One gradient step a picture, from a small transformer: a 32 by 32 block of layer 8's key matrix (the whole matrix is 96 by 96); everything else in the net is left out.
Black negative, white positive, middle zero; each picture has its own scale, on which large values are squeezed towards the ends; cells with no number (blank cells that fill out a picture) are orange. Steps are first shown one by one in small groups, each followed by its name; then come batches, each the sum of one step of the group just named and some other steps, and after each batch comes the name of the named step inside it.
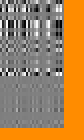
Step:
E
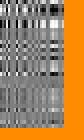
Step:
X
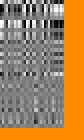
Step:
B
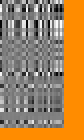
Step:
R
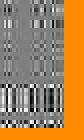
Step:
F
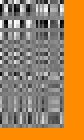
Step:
B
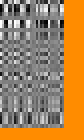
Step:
B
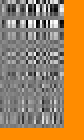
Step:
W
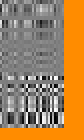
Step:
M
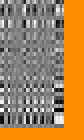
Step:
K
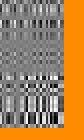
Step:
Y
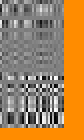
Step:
M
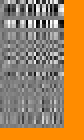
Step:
W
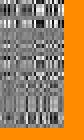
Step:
Y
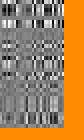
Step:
Y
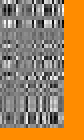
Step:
Y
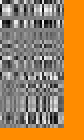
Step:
Y
